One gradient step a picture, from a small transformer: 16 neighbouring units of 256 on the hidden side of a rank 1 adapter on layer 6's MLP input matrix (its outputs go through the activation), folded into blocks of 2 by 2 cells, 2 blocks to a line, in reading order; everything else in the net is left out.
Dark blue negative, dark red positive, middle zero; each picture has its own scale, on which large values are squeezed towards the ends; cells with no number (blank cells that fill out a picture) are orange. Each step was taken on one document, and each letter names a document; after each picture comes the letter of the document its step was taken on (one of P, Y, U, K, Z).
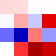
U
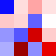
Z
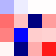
U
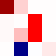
Z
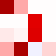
Z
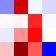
Z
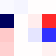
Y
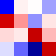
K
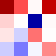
Z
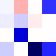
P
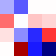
K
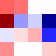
Y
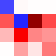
U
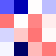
K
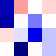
K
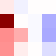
Y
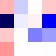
Y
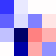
U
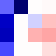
Y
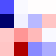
K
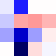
U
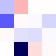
U
